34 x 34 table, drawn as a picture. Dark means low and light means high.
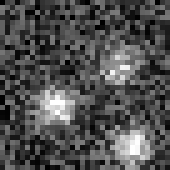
Bumps: three. Ninth with the highest average: bottom right. Mirror symmetry: none. Average level on the scale: 30%.
